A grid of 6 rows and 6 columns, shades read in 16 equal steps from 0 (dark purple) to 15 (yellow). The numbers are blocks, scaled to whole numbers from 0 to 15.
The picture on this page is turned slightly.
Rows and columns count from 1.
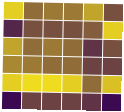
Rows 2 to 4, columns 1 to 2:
2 5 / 11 7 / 9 8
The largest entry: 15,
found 2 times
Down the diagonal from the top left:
14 5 8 7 7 0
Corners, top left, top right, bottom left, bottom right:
14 5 0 0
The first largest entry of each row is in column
1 6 1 1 2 2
